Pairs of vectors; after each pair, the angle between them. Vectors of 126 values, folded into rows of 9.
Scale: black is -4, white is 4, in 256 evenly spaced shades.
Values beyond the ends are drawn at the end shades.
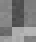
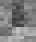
nearly parallel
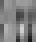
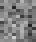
partly aligned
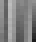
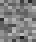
orthogonal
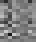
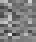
nearly opposite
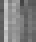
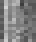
nearly parallel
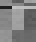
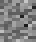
orthogonal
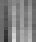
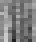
nearly opposite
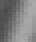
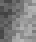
nearly parallel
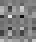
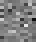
orthogonal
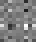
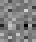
nearly opposite
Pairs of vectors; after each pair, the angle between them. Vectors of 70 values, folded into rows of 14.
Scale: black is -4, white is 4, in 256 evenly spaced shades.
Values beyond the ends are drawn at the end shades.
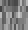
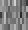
partly opposed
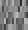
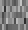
partly opposed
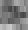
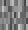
orthogonal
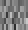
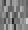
nearly parallel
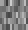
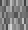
orthogonal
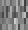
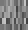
partly opposed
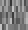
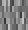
orthogonal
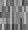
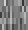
nearly parallel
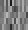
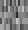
partly aligned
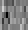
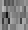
nearly parallel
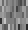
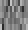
orthogonal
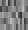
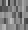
nearly parallel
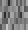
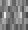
nearly opposite
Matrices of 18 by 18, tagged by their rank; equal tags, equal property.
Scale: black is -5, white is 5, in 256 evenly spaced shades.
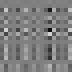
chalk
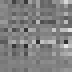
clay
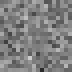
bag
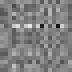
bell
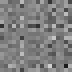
bell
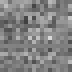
bell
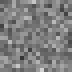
bag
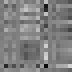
clay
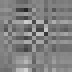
clay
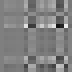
chalk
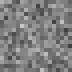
bag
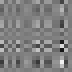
chalk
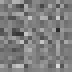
bell
